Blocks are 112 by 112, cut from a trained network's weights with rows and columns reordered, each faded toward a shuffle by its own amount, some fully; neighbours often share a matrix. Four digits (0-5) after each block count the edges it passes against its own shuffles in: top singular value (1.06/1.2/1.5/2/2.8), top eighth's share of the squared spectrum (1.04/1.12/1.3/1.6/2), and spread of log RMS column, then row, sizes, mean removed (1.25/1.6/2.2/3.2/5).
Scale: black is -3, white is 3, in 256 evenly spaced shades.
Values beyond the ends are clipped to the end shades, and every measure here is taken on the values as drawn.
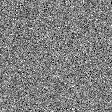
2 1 0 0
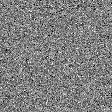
1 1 0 0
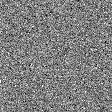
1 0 0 0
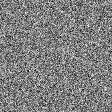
0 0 0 0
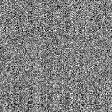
3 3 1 2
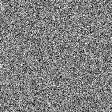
1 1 0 0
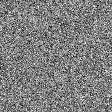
0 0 0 0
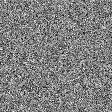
0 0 0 0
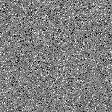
2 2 0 1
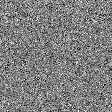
1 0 0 0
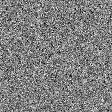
0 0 0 0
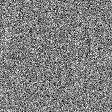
2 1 0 0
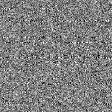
3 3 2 3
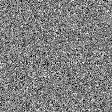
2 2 0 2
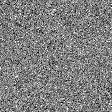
2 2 0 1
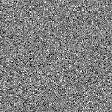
3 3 1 2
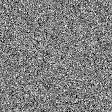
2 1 0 0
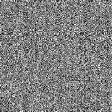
3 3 1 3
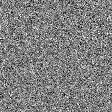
1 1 0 0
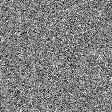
1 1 0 0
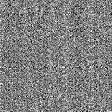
3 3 0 2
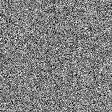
2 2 0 0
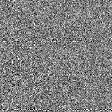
4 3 2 2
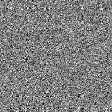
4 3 2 2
